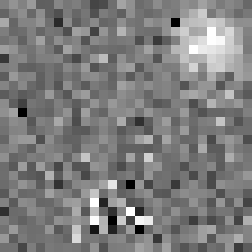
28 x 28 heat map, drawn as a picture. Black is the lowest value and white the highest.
Neither half mirrors the other. The bottom middle is the roughest part. An odd patch, rougher than its surroundings, sits in the bottom middle. No row or column stands out. The ninth with the highest average is the top right. A single bump stands in the top right.
